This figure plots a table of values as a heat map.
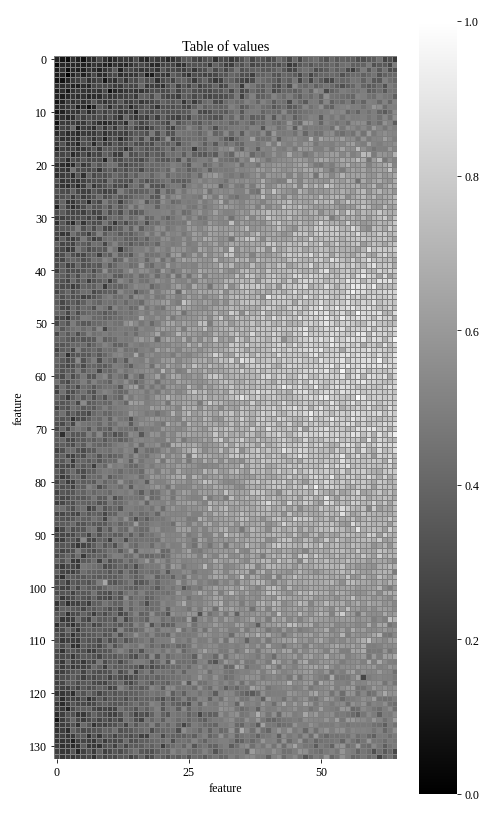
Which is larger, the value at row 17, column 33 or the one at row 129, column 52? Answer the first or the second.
the first
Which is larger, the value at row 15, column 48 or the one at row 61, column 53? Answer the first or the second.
the second
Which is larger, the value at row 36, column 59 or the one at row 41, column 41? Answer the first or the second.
the first
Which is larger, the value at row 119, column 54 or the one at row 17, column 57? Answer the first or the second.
the second
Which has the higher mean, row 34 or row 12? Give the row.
34
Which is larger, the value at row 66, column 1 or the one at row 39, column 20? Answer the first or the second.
the second
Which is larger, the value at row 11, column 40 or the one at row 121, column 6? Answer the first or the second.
the first
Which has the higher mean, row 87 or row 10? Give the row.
87
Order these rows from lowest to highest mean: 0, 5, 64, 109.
0, 5, 109, 64
